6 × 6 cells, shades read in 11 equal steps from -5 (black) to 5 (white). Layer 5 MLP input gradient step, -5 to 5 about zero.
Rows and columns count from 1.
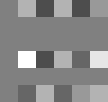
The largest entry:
5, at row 4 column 2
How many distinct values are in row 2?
1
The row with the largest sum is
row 4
